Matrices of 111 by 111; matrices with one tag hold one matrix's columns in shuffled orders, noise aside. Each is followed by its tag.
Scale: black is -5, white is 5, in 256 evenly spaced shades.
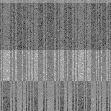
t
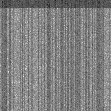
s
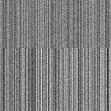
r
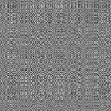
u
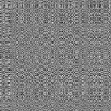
u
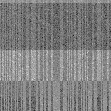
t
